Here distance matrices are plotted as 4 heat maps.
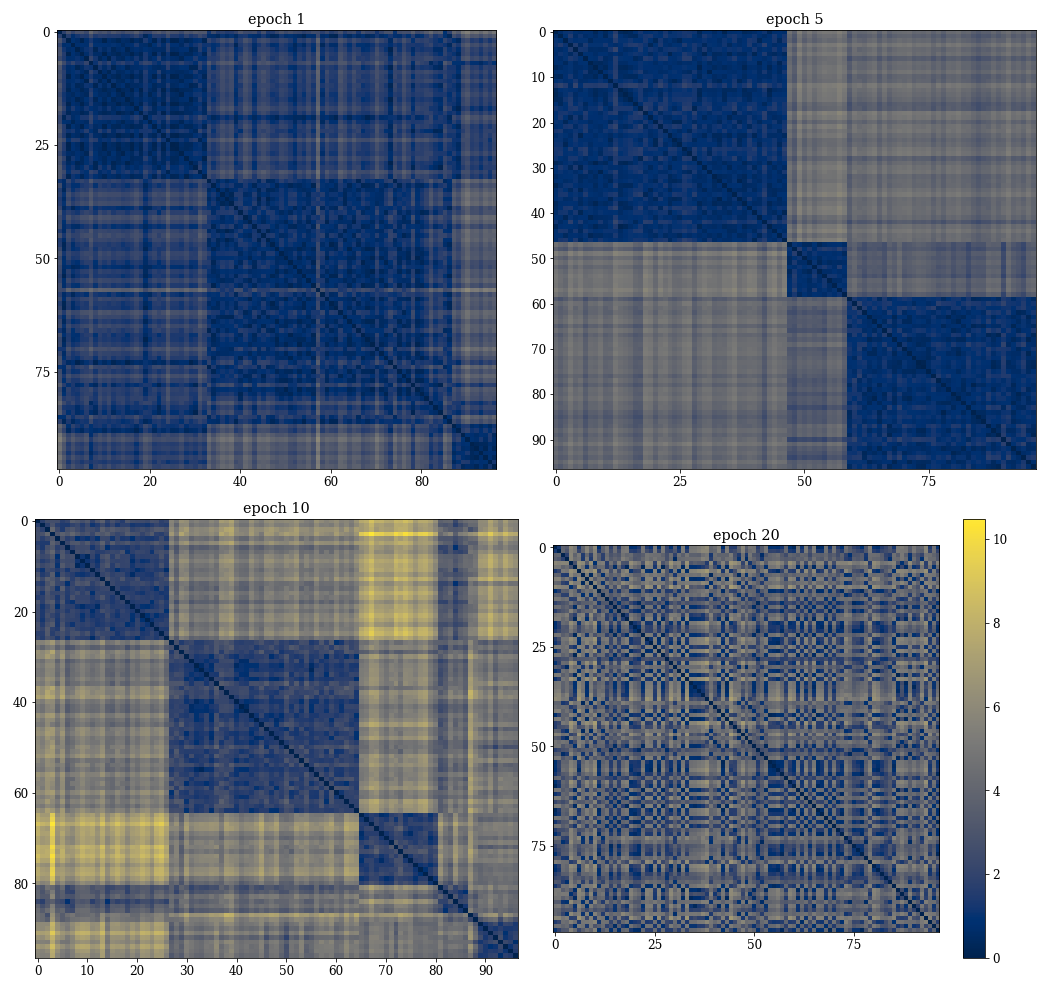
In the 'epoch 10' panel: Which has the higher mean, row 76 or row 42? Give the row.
76
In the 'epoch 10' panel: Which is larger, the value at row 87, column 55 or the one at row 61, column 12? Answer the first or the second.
the first
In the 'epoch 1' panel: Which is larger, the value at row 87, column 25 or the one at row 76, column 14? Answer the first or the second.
the second
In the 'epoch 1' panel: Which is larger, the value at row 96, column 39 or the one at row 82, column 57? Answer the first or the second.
the second
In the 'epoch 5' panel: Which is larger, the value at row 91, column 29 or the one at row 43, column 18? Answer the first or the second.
the first
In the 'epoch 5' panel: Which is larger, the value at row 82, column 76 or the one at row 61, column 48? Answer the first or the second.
the second
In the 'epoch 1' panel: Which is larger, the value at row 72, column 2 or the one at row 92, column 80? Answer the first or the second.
the second
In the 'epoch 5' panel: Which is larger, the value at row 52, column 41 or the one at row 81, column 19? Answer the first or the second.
the second
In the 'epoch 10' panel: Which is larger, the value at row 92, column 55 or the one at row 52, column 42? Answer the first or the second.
the first
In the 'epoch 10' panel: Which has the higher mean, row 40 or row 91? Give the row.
91
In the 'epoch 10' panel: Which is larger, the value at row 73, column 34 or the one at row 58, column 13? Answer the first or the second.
the second
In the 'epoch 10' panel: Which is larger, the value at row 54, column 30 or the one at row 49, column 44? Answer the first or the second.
the first
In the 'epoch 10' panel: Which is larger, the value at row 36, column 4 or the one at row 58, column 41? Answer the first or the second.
the first
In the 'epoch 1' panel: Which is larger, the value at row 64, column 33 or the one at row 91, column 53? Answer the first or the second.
the second
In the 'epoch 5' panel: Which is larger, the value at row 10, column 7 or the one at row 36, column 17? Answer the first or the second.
the second
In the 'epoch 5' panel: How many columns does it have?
97
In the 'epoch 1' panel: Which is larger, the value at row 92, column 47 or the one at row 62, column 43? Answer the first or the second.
the first
